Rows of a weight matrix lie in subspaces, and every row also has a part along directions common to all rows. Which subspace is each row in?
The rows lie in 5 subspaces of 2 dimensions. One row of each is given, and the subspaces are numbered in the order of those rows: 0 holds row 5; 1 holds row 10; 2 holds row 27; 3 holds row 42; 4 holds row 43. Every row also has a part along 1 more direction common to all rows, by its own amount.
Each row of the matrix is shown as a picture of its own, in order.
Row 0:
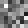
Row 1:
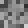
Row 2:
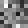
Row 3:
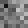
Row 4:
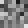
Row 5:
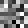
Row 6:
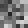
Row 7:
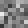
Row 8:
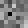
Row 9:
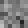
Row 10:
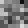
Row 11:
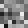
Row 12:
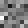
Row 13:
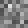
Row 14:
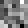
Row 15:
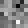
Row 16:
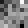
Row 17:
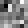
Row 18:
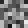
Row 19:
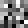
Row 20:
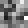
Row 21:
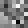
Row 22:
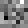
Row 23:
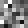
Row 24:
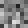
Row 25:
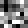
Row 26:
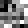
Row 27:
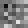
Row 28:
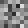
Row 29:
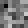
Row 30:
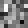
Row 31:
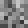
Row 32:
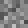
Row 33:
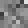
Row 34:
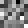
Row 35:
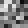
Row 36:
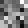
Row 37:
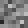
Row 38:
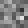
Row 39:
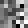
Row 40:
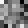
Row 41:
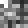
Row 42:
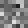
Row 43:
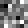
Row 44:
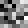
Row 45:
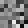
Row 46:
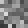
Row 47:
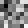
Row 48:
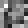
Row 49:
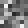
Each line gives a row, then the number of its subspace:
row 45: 0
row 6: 0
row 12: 4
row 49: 4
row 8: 0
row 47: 0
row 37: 4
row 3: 3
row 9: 1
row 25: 3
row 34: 0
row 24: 3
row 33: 2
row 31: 4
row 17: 4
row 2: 3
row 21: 2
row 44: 2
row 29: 2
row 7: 4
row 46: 1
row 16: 1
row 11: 3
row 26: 0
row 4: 0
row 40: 1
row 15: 2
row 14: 1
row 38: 2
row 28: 3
